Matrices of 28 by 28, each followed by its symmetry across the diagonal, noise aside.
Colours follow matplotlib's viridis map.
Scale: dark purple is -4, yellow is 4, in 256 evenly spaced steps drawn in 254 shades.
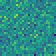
symmetric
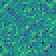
symmetric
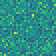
symmetric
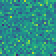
neither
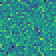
neither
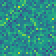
symmetric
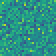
symmetric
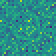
symmetric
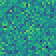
symmetric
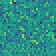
neither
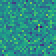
neither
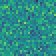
neither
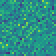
symmetric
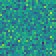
neither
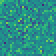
symmetric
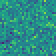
neither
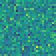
neither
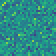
symmetric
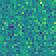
neither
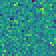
neither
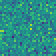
neither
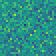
symmetric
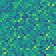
symmetric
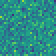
neither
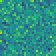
symmetric
